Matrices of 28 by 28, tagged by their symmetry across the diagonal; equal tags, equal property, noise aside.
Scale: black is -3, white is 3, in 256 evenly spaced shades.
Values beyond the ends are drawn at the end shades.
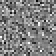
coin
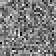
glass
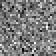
glass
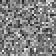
glass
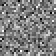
glass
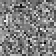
coin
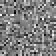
coin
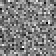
coin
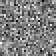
coin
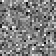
coin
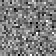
glass
